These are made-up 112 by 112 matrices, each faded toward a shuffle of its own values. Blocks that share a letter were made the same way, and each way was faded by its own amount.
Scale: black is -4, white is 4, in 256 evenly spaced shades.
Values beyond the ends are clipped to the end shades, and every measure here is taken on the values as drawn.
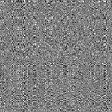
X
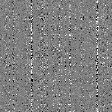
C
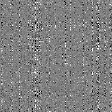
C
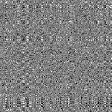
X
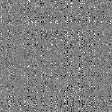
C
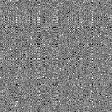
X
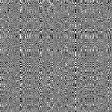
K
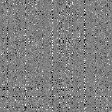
C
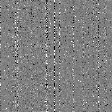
C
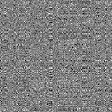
X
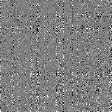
C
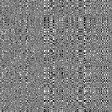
K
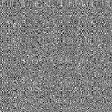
X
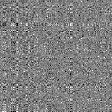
X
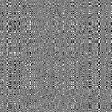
K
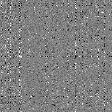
C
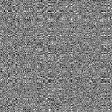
X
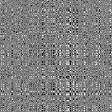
K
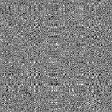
X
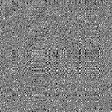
X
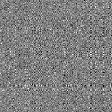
X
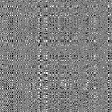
K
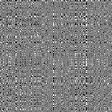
K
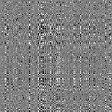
K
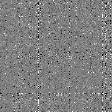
C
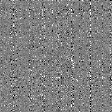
C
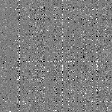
C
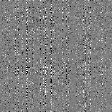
C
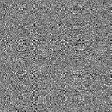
X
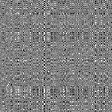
K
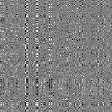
K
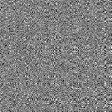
X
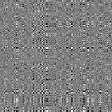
K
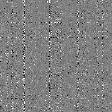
C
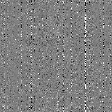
C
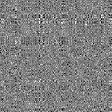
X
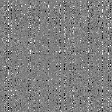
C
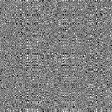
X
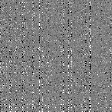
C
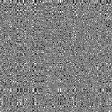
X
